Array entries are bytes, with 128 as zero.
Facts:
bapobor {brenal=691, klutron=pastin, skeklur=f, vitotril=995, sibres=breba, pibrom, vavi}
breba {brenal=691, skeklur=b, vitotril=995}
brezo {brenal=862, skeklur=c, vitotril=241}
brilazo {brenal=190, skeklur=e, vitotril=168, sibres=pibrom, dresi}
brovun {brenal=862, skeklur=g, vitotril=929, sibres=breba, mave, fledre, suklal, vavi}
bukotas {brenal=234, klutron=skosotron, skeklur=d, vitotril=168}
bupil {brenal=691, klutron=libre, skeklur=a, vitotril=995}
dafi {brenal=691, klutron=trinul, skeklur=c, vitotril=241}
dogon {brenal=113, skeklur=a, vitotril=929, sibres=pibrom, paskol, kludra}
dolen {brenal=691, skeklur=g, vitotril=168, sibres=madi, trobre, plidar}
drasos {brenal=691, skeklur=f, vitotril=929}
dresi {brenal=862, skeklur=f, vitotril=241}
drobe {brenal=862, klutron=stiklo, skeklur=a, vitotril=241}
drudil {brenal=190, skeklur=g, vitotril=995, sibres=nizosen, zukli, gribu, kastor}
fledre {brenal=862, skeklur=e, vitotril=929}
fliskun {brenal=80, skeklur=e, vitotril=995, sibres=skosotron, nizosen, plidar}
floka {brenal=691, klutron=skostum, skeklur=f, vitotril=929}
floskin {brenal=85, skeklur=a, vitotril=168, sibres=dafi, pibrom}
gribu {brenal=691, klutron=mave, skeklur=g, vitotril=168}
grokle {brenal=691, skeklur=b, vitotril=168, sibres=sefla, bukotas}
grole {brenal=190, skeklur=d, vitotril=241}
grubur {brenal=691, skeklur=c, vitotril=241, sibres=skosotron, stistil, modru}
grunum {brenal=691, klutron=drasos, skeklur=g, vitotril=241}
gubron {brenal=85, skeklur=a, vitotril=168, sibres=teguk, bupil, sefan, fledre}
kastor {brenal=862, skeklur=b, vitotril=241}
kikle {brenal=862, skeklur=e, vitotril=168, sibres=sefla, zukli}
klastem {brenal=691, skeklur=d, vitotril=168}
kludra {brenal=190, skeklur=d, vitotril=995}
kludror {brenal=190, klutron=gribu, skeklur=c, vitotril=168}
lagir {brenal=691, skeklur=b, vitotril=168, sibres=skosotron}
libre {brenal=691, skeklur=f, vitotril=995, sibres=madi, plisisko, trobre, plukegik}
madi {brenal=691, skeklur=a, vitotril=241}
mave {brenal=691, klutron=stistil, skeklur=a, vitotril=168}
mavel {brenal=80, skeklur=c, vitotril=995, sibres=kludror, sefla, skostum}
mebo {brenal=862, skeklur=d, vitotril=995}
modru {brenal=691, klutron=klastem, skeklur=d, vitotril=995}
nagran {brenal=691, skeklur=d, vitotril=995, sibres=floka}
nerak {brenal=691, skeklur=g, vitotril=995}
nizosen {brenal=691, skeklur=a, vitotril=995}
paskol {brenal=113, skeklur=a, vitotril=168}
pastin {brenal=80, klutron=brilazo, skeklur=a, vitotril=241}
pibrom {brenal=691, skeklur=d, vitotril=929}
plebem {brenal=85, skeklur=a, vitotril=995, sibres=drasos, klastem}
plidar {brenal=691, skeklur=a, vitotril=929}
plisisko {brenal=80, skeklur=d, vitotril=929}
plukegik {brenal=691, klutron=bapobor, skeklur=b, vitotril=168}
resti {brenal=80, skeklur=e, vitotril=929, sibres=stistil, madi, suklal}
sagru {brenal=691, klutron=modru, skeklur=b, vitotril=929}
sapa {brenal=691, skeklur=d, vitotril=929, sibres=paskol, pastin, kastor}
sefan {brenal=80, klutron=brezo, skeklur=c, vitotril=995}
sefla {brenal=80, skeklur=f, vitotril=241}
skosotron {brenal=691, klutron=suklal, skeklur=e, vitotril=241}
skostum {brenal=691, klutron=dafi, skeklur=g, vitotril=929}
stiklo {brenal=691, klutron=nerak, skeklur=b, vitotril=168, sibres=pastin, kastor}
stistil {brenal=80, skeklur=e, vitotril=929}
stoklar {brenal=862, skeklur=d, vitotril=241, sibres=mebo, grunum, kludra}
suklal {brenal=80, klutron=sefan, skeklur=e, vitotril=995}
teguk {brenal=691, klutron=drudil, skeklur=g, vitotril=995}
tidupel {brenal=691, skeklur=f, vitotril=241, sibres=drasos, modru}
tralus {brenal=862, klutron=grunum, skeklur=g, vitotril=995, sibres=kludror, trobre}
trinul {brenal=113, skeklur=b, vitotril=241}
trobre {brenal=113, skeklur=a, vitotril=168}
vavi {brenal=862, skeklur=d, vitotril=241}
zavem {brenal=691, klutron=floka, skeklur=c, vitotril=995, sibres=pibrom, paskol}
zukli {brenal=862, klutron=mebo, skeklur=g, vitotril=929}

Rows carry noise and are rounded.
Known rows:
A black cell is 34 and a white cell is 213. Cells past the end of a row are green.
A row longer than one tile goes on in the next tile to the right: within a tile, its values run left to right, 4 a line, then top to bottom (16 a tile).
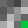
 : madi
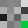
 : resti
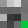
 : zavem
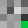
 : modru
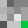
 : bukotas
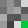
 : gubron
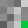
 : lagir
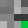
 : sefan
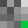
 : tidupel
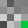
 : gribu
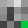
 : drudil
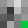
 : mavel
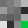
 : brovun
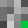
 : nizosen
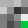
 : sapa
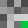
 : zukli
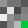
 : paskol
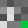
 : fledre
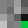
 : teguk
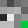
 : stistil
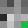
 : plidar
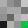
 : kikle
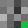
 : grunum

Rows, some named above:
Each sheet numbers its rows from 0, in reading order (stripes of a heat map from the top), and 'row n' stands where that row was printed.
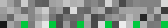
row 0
kikle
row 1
plukegik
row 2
fliskun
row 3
gubron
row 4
kludror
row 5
resti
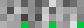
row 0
modru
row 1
dolen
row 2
klastem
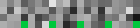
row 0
modru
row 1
gubron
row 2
stoklar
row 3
dafi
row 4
suklal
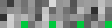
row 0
plidar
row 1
dolen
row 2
grole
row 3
tralus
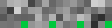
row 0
plebem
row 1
floka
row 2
sagru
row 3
bapobor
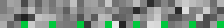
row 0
breba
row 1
plisisko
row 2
nerak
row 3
grokle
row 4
brovun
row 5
trobre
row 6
libre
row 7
brilazo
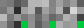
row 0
grunum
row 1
nagran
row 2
modru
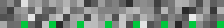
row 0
grubur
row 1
floskin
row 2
stiklo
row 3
drasos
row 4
skosotron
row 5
vavi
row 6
dogon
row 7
dresi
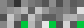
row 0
skosotron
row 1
mave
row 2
sefla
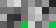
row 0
zavem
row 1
pibrom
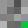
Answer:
grole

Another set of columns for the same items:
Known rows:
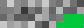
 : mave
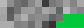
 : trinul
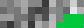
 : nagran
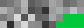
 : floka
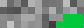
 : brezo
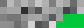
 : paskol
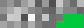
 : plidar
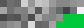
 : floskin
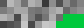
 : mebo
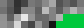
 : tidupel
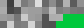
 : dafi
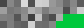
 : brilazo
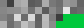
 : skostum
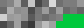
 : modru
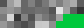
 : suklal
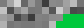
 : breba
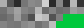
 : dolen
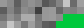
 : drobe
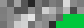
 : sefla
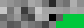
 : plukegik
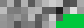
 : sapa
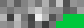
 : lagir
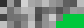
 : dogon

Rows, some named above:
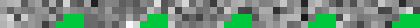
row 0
vavi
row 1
tralus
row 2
breba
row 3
trobre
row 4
resti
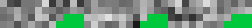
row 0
dolen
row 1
skosotron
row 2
gubron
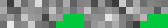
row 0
dafi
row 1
dresi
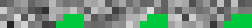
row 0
floka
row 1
teguk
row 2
vavi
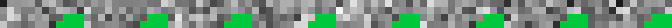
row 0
stistil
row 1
sagru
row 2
madi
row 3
zavem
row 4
pibrom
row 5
fledre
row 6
resti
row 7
kikle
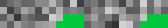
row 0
bapobor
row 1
fliskun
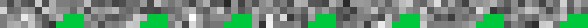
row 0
dresi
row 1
drudil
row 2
grunum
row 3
drasos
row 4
mavel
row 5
breba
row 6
fliskun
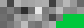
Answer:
kludror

